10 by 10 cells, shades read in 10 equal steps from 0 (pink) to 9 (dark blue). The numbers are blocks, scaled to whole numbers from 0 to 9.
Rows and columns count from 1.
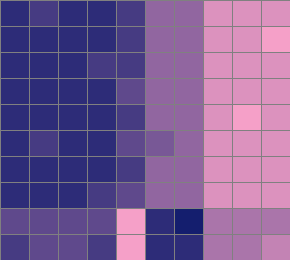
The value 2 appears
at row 10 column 10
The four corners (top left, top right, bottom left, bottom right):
8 1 7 2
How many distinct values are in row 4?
4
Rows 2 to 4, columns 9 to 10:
1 0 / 1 1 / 1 1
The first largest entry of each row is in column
1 1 1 1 1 1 1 1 7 6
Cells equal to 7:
11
